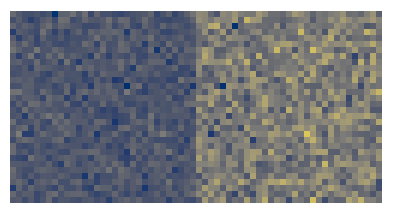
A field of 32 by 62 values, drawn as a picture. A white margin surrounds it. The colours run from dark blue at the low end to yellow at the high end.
The table splits into one row of 2 panels. Panel 1,1: low, fine-grained. Panel 1,2: middling, fine-grained, strong in contrast.
